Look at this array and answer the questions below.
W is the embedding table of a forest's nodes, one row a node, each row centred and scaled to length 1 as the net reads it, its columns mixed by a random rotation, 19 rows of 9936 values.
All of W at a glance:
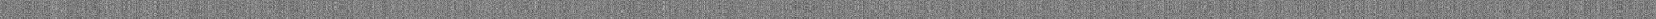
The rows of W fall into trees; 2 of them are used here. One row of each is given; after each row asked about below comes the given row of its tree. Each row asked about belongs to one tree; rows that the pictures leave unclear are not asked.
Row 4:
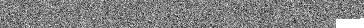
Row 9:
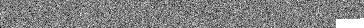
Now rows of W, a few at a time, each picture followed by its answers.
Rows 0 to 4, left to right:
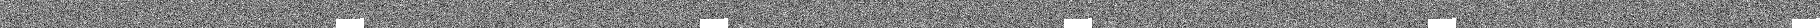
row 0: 4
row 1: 9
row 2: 9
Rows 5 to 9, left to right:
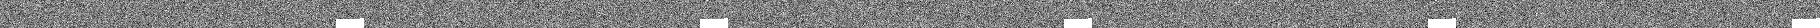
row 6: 9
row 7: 9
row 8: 9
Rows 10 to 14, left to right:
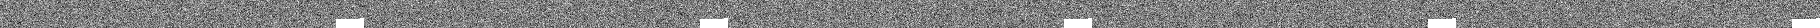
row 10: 4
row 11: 4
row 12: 4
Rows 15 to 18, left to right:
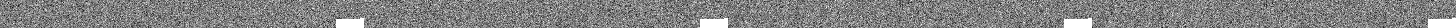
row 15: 9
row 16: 4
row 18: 9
